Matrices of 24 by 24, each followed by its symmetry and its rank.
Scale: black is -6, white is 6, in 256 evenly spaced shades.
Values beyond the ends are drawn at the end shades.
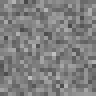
neither, full rank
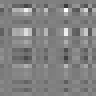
neither, rank one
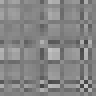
symmetric, rank two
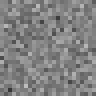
neither, full rank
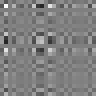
symmetric, rank one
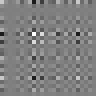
symmetric, rank one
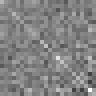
symmetric, rank five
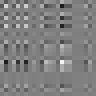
symmetric, rank one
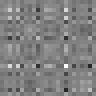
symmetric, rank two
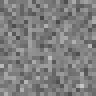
neither, full rank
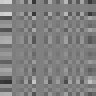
neither, rank one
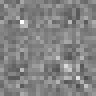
symmetric, rank five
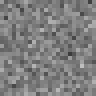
neither, full rank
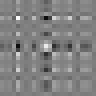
symmetric, rank one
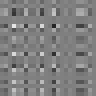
neither, rank one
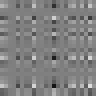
neither, rank one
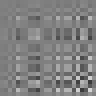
symmetric, rank one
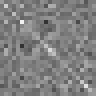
symmetric, rank five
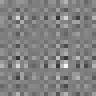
symmetric, rank two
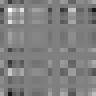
symmetric, rank one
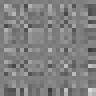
symmetric, rank two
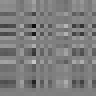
neither, rank one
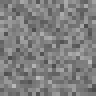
neither, full rank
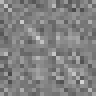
symmetric, rank five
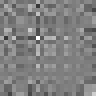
symmetric, rank two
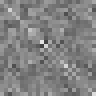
symmetric, rank five
